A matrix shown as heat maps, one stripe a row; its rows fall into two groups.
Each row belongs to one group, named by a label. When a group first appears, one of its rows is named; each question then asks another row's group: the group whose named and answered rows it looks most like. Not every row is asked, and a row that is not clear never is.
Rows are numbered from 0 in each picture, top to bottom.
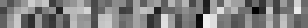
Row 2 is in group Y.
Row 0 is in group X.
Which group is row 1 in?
X
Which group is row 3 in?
Y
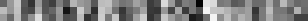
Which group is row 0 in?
Y
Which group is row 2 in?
Y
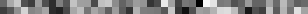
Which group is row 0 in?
Y
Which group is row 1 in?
X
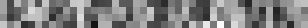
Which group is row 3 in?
Y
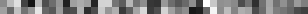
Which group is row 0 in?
Y
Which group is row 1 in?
Y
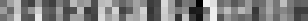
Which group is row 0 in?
Y
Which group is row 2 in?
Y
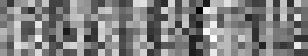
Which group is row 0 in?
X
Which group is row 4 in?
Y
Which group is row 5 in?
Y
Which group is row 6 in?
X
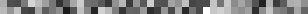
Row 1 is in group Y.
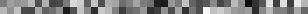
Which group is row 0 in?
X
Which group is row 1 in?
Y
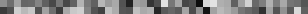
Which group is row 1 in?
X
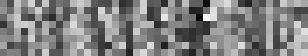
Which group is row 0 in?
X
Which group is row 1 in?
Y
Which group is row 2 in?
Y
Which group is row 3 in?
X
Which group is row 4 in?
X
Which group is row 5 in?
X
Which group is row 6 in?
X
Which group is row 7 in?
X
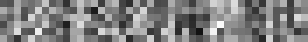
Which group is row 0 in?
X
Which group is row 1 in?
Y
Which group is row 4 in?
Y
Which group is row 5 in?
X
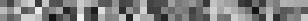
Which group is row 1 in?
Y
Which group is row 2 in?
X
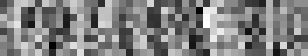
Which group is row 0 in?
X
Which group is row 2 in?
Y
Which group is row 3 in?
Y
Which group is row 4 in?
X
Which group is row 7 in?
X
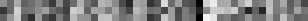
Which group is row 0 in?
Y
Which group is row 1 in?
X
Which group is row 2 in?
Y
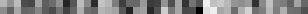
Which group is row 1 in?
Y
